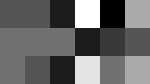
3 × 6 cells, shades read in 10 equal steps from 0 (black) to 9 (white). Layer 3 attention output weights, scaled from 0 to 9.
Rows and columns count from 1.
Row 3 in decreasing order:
8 6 4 4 3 1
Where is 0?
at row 1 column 5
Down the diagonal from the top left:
3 4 1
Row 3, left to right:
4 3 1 8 4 6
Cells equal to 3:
4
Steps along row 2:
same same down up up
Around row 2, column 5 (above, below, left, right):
0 4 1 3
